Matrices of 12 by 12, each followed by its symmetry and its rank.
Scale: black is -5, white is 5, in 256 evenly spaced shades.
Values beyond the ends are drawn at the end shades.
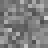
neither, full rank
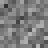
symmetric, full rank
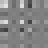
symmetric, rank one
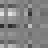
neither, rank one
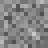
symmetric, full rank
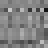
neither, rank two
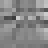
neither, rank two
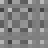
symmetric, rank one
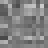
neither, rank two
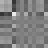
symmetric, rank one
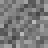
symmetric, full rank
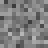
neither, full rank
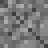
symmetric, full rank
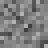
symmetric, full rank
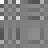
symmetric, rank one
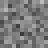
neither, full rank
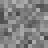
neither, full rank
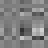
neither, rank one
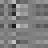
neither, rank one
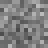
neither, full rank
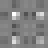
symmetric, rank one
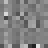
neither, rank two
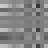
neither, rank one
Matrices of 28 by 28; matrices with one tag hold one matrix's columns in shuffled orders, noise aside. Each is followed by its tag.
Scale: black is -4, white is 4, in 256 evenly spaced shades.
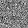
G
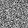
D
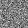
D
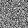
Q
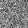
Q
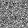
G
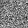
G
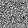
G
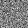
Q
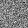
D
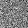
Q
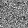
G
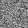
D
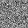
G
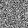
D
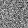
D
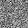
Q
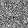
G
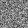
D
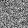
Q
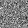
G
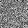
Q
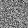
Q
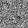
G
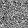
G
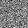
Q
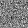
G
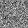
G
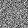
D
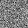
D
